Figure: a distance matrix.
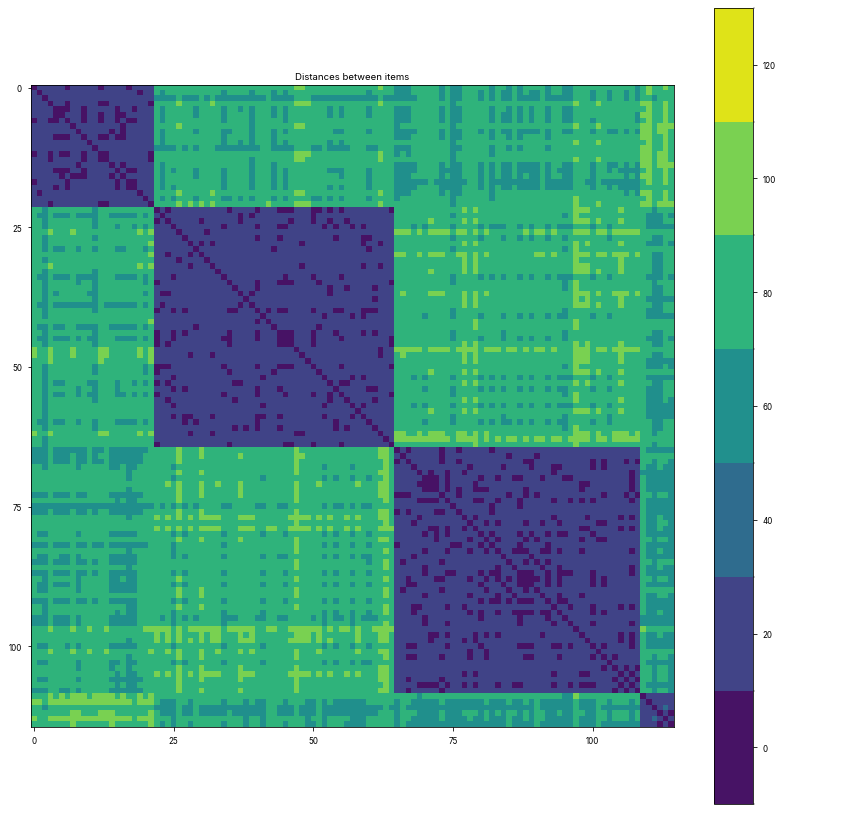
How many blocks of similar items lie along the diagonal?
4
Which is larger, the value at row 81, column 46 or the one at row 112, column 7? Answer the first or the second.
the second
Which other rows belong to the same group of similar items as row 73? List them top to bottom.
65, 66, 67, 68, 69, 70, 71, 72, 74, 75, 76, 77, 78, 79, 80, 81, 82, 83, 84, 85, 86, 87, 88, 89, 90, 91, 92, 93, 94, 95, 96, 97, 98, 99, 100, 101, 102, 103, 104, 105, 106, 107, 108
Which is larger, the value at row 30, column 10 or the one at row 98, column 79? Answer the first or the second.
the first
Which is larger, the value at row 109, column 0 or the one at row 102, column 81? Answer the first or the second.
the first
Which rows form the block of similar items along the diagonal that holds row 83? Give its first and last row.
65 to 108
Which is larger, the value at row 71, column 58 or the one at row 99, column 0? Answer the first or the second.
the first
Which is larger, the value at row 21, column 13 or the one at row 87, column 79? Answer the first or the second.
the second
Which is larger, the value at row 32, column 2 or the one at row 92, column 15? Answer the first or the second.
the first
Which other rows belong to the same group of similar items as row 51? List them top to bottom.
22, 23, 24, 25, 26, 27, 28, 29, 30, 31, 32, 33, 34, 35, 36, 37, 38, 39, 40, 41, 42, 43, 44, 45, 46, 47, 48, 49, 50, 52, 53, 54, 55, 56, 57, 58, 59, 60, 61, 62, 63, 64
